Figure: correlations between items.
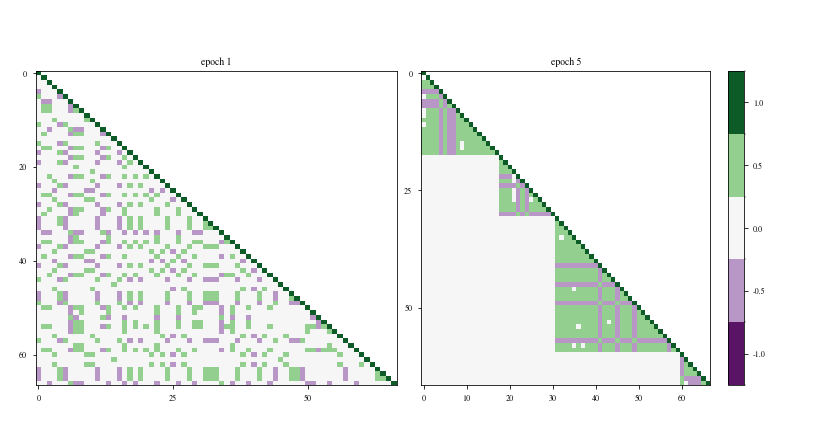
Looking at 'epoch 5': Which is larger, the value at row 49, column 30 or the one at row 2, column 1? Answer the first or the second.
the second
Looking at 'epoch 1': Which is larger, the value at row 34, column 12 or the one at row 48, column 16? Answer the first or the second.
the first
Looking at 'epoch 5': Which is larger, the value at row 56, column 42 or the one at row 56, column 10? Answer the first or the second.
the first
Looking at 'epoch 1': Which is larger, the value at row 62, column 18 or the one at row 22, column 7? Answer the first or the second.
the second
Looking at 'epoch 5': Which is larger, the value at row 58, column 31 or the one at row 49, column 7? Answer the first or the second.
the first
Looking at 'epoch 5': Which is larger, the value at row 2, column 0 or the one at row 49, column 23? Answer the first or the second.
the first
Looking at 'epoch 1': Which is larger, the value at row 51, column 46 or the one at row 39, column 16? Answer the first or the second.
the second
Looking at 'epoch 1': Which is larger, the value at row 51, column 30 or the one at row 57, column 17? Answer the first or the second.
the first
